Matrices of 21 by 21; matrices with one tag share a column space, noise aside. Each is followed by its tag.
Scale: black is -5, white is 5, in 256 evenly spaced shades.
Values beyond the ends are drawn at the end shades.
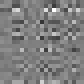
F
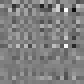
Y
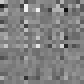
Y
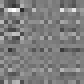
F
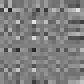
F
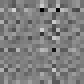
F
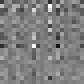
Y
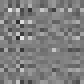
F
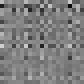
Y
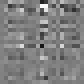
Y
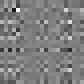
F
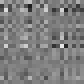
Y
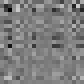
Y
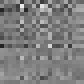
Y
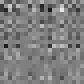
Y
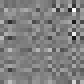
F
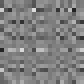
F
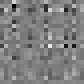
Y
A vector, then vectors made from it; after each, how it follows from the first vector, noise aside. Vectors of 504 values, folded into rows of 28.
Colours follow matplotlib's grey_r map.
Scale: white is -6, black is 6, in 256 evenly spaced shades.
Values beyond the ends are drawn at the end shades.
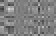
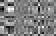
scaled up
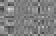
copied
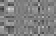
copied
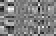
scaled up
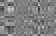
copied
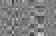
wrapped around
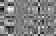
scaled up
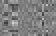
wrapped around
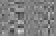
wrapped around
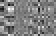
scaled up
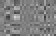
wrapped around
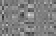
wrapped around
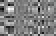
scaled up
